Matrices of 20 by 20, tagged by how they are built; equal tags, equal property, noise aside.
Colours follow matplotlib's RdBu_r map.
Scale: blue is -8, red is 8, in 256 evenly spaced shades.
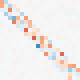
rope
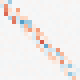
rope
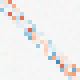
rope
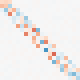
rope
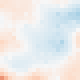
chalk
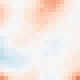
chalk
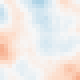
chalk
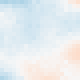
chalk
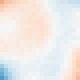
chalk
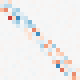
rope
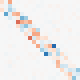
rope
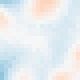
chalk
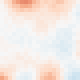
chalk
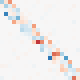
rope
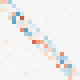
rope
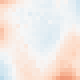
chalk
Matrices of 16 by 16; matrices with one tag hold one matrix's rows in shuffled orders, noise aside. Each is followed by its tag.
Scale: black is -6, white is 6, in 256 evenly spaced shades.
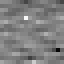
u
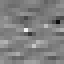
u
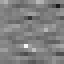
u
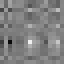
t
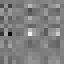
t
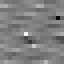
u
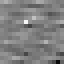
u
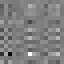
t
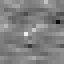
u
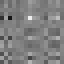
t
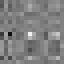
t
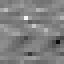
u
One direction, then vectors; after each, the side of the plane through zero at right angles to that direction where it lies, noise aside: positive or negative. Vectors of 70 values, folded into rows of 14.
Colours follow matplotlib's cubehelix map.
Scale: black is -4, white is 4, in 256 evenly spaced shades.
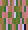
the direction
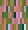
negative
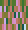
negative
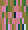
negative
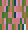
negative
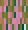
negative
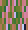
positive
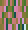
negative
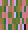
positive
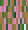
negative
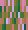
positive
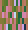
positive
